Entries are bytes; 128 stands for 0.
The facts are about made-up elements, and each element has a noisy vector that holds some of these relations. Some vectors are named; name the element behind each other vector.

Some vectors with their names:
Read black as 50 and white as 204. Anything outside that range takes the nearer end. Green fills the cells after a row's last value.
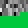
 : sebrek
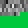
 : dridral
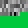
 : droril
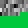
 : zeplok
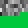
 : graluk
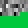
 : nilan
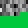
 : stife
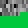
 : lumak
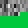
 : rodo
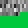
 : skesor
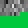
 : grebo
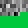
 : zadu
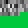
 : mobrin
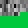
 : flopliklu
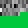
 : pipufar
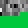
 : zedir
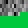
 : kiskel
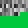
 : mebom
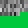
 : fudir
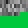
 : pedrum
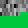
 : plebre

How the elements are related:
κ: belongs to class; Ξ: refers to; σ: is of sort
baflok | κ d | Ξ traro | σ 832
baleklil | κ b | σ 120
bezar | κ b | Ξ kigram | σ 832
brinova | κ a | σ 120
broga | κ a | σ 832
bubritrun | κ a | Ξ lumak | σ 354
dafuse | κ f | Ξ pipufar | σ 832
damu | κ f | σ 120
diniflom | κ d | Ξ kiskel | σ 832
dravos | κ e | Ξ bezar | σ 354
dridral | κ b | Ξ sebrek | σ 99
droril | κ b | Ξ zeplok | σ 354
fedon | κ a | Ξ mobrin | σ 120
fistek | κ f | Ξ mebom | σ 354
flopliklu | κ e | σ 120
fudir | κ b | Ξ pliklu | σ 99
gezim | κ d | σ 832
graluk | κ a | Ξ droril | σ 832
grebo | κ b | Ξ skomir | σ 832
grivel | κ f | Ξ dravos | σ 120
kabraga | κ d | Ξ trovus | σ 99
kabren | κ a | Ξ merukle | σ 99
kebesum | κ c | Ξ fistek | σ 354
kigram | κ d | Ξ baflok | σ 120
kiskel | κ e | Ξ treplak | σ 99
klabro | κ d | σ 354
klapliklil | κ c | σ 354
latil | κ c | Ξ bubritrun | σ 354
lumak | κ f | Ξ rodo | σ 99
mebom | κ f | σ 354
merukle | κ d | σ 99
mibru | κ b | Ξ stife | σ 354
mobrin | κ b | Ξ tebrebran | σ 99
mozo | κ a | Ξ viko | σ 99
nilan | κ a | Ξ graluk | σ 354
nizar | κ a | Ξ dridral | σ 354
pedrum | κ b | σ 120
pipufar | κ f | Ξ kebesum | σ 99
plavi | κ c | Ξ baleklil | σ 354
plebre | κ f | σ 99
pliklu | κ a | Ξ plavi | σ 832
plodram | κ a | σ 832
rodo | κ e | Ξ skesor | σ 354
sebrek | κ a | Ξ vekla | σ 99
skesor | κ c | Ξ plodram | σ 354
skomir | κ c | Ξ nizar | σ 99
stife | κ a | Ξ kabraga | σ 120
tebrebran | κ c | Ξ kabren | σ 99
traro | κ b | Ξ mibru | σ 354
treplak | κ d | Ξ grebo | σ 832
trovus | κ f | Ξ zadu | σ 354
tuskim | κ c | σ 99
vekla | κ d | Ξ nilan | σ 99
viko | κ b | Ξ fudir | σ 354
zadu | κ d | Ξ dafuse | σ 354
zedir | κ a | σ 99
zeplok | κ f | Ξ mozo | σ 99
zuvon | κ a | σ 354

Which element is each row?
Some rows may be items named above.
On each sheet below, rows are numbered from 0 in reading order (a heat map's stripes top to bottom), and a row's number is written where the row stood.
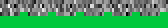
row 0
fedon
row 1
skomir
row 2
dravos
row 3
trovus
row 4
kigram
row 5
dafuse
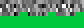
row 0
kigram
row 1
mozo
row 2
merukle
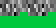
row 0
baflok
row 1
kigram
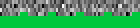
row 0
pipufar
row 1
grivel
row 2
vekla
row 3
baleklil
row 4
zadu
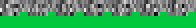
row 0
nilan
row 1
fudir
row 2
gezim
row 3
brinova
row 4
plodram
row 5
klabro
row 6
rodo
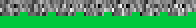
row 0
brinova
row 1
gezim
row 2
plavi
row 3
pipufar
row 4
kabren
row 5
nizar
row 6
tebrebran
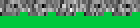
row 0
broga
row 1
damu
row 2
latil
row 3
pliklu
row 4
brinova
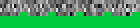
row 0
tuskim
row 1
bezar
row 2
kabraga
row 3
zedir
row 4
kebesum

